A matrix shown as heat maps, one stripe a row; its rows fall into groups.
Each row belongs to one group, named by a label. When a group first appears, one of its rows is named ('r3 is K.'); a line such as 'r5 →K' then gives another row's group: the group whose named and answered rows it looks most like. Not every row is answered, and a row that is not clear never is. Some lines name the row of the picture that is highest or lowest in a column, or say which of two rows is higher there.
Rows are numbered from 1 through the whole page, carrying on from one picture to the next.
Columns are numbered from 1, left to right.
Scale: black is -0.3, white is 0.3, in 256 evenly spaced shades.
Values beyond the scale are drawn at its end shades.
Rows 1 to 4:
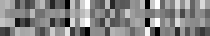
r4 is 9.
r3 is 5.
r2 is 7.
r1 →5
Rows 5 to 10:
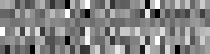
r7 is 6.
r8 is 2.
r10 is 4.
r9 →5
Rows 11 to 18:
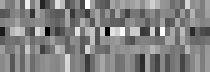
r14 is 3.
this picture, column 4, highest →14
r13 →7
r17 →9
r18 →9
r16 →2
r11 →2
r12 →4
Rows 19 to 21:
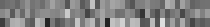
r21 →3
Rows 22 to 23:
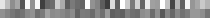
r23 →6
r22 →2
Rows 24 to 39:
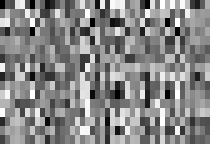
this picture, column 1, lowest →24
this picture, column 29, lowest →27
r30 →4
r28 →7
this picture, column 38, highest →25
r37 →3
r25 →2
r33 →7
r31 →2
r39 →3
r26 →7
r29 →7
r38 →7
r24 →3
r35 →5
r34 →7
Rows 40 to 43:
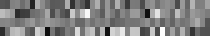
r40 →4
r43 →3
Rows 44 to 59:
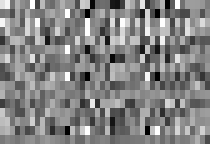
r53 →6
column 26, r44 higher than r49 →Yes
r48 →3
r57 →7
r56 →6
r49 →9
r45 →9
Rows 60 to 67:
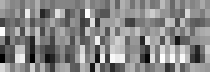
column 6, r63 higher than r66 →Yes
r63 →2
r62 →4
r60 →2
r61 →2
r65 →3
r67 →7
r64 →4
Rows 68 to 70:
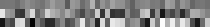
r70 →3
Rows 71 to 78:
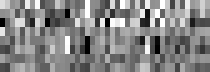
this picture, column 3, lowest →75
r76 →9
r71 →2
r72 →5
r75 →9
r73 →3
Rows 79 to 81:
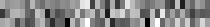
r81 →5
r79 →7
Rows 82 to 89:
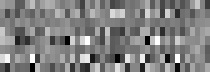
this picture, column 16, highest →83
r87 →6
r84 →9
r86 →5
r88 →7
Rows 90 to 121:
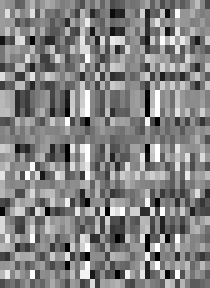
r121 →4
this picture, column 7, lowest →94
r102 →5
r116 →7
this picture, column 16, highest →113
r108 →7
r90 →6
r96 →2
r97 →3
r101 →5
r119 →5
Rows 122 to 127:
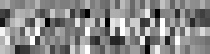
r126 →7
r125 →2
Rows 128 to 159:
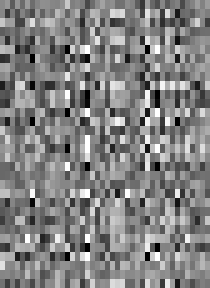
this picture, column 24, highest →141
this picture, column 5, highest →137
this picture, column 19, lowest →149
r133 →5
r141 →4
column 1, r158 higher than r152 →Yes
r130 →6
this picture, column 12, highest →154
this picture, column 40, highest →130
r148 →6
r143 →2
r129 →4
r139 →9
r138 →9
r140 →5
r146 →9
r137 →3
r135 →5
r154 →2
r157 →2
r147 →4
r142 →6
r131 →4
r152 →3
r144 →5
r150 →4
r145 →2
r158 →2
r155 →9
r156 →5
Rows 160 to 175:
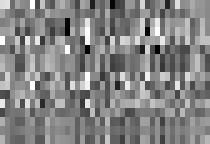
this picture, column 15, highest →169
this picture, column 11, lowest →163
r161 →6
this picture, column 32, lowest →165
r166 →6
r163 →5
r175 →6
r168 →2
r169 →7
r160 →7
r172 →4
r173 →6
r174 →6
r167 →6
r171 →2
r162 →5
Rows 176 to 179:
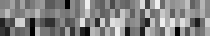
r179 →4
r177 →2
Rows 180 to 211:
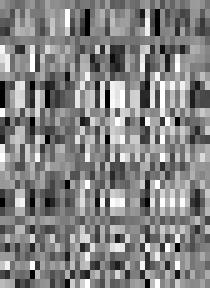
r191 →3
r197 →2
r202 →3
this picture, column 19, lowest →186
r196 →2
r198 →6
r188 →5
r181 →9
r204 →6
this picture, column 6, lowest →211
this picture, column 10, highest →185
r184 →6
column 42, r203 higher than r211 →Yes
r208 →5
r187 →7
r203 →3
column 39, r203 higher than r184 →No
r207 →4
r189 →3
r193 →4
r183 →9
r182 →9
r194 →3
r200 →5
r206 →7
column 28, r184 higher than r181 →Yes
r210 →4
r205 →3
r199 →7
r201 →3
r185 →6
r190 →3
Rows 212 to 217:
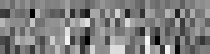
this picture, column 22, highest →213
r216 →9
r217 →4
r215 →9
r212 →9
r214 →7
